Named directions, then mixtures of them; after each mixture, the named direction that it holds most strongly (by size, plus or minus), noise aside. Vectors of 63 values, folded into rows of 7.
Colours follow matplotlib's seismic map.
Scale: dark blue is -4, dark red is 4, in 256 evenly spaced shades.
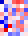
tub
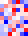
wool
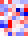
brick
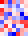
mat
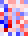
tub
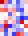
mat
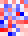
mat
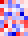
mat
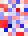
brick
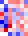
tub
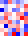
mat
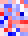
mat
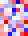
wool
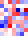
brick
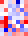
tub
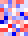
mat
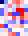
mat
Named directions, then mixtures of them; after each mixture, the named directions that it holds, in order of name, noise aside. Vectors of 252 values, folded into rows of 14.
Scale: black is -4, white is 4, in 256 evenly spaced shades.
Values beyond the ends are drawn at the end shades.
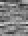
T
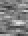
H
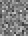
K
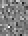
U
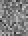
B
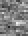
H, U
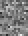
H, U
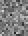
B, K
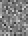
B, K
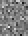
U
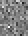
U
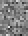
H, U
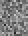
B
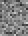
K, T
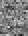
H, U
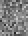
B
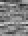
T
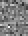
T, U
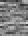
T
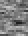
H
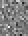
U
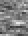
H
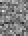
K, T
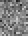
B, T
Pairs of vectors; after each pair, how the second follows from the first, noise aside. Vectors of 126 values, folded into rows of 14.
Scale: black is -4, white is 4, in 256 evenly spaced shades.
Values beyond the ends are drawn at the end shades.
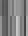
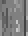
partly zeroed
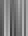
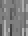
partly zeroed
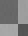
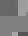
partly zeroed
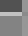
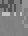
partly zeroed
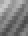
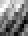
scaled up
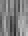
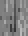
partly zeroed
